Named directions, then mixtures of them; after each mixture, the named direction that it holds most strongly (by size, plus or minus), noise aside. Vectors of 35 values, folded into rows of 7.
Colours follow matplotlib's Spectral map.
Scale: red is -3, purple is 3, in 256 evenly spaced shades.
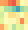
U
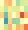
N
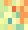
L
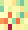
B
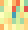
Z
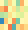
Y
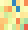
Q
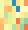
Q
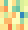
L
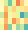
N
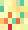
B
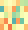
Z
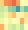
U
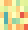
N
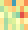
L
